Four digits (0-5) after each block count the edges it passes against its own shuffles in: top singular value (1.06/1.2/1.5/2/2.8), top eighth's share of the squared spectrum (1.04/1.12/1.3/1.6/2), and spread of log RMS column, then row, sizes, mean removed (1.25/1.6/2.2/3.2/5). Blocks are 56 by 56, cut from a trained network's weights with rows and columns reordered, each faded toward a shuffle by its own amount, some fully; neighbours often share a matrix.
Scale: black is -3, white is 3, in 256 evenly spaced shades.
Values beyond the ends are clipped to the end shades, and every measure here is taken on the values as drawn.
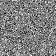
0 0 0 0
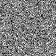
2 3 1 0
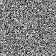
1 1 0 0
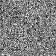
2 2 1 0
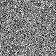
0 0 0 0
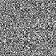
3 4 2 1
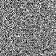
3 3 1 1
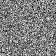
0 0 0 0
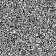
1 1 0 0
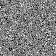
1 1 0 1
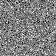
0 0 0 0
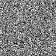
2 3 0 2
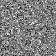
2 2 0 0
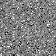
2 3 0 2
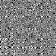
3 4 2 2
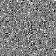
3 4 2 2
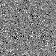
2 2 0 1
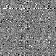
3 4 1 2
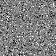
0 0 0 0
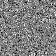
0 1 0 0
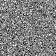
1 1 0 0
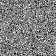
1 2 0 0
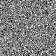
2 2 0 0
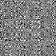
3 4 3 3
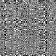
3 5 3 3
